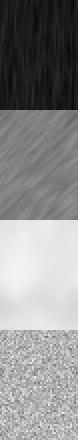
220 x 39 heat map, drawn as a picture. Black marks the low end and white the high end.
The table splits into 4 rows of 1 panel. Panel 1,1: very low, streaked downward, faint in contrast. Panel 2,1: middling, slanting up to the right, faint in contrast. Panel 3,1: very high, smooth, faint in contrast. Panel 4,1: high, fine-grained.
